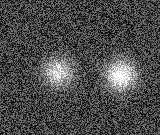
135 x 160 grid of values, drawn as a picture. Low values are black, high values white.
Ninth with the highest average: middle right. Seam: none. Mirror symmetry: none. Bumps: two.
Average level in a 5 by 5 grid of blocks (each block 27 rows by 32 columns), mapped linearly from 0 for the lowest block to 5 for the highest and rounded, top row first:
0 0 0 0 0
0 0 0 0 0
0 4 2 5 2
0 1 1 2 1
0 0 0 0 0
